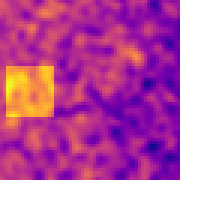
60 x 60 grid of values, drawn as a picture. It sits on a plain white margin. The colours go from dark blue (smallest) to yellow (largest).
There is an overall slope up to the left. In the middle left lies a patch that is higher than the rest. No regular stripes run through it. The middle left is the roughest part. The field is mottled with small blotches. The values are skewed, with a long tail toward high values. The middle left is the ninth with the highest average.
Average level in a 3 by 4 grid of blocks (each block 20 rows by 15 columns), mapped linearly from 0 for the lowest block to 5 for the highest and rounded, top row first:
2210 | 5210 | 2210
